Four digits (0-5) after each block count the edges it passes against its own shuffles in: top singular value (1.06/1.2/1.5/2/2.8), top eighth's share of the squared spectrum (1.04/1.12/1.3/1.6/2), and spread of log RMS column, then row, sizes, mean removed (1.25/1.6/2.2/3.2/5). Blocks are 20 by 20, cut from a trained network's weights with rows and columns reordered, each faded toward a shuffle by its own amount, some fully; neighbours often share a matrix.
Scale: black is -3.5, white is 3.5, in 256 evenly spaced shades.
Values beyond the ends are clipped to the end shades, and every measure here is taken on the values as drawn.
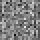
2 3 0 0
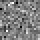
0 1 0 0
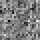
2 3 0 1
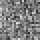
1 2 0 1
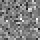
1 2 0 0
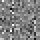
2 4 2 0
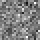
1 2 0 0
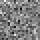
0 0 0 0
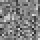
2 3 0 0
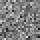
1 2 0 0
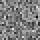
2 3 0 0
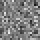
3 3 1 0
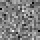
0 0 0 0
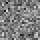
0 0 0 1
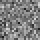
0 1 0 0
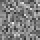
0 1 0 0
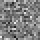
2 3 1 0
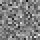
1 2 0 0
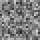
2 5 2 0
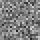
2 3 1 0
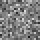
0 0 0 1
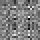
3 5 2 0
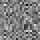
2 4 2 0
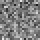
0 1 0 1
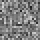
1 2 0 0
